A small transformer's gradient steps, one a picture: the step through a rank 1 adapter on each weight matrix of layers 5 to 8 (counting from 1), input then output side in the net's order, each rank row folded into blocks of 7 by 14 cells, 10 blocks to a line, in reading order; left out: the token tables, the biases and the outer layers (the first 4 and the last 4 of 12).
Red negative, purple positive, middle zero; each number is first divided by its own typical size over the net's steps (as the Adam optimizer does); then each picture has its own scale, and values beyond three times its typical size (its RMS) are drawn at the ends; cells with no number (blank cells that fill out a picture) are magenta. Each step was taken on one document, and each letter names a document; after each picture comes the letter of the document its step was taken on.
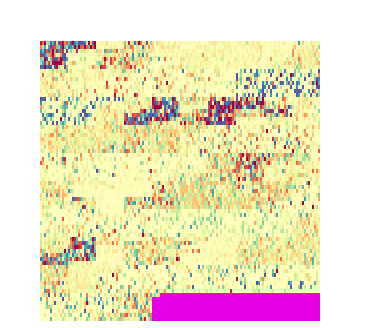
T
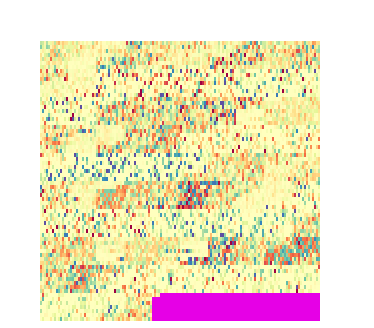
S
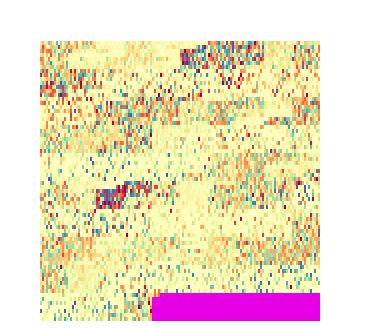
S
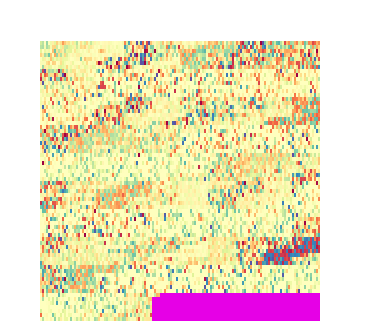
S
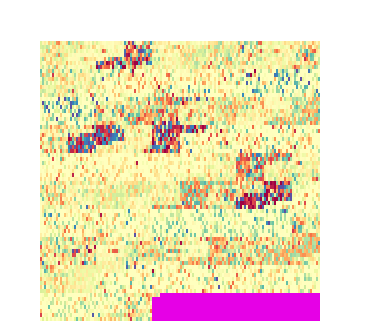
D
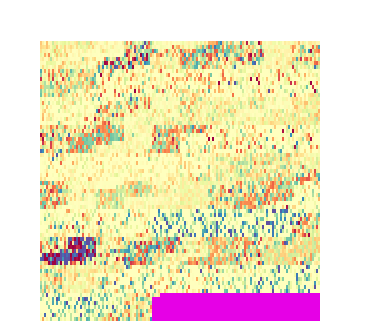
D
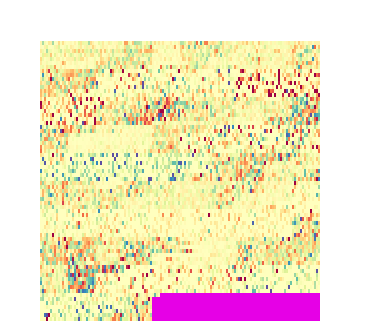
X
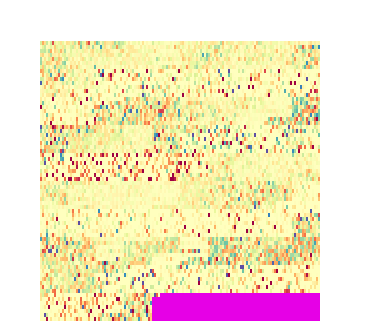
X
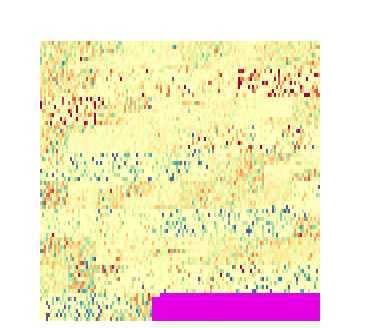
X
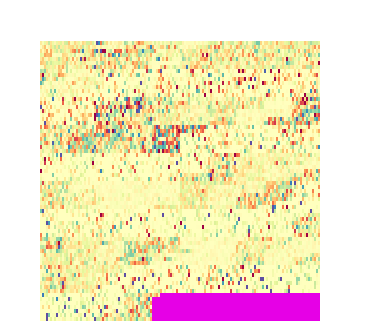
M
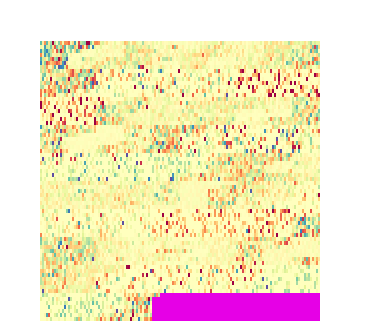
X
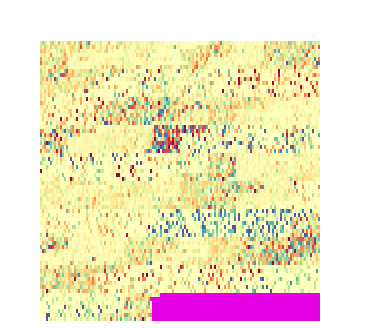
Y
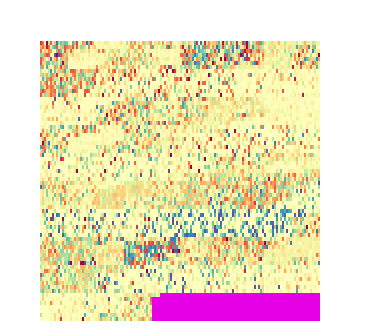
S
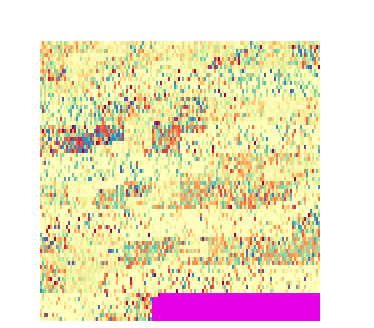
D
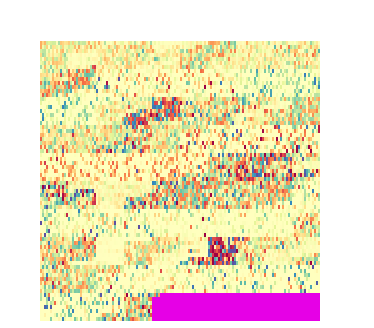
T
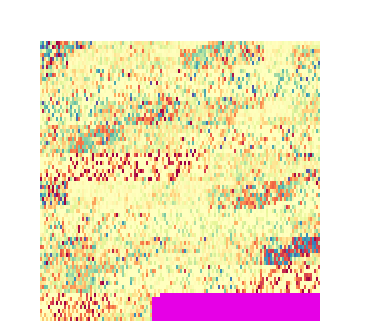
D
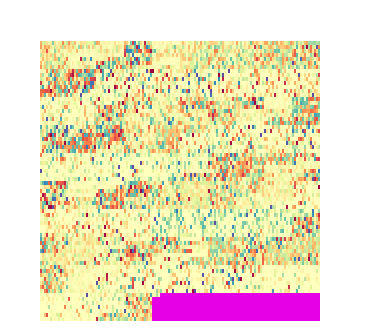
Y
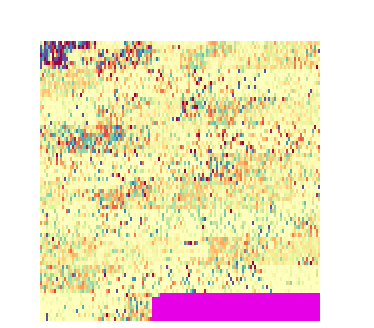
Y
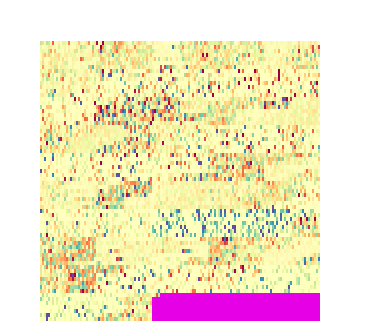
M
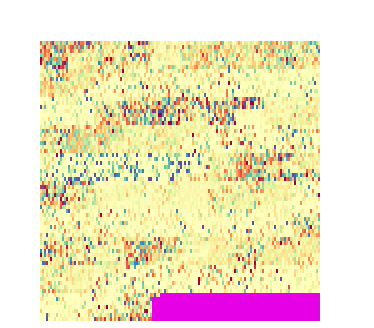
X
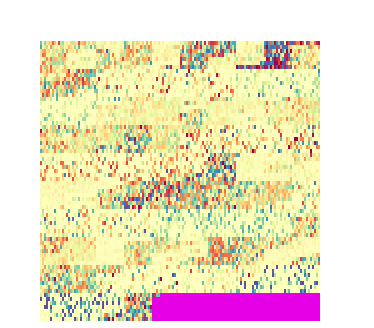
T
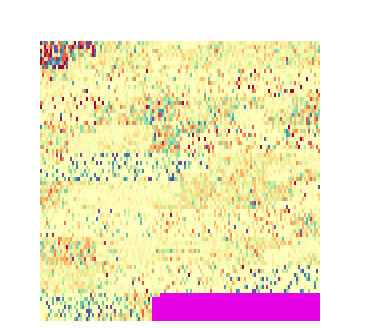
X
